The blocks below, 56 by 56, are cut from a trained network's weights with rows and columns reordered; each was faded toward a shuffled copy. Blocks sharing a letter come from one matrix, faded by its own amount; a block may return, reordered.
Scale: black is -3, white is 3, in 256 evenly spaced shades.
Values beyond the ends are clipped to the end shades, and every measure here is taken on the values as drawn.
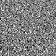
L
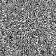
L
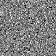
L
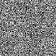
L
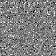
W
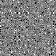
W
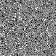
W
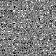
W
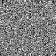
L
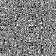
W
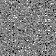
W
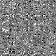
W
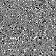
W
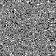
W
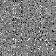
W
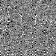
W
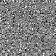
W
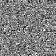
L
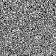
L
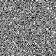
L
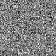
L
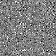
W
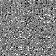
W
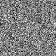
L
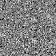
L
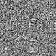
L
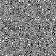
W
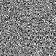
L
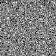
L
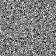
L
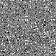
W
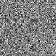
L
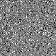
W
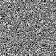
L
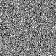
L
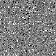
W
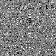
W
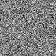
L
